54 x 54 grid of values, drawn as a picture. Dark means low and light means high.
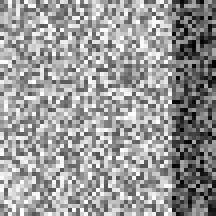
The halves do not mirror each other. A vertical seam about 80% of the way across splits the table, and the left part is higher. No regular stripes run through it.
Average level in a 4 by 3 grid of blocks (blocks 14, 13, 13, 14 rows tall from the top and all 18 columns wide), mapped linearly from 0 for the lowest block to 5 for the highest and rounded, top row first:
4 5 0
4 4 0
4 4 0
5 4 0
